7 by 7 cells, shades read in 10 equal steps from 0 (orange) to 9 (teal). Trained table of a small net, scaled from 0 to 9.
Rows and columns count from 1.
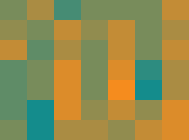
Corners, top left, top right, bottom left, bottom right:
5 2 5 1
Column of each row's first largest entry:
3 2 2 6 6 2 2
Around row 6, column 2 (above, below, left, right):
5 9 6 1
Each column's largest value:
6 9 7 5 5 9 3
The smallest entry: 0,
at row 5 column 5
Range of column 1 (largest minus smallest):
4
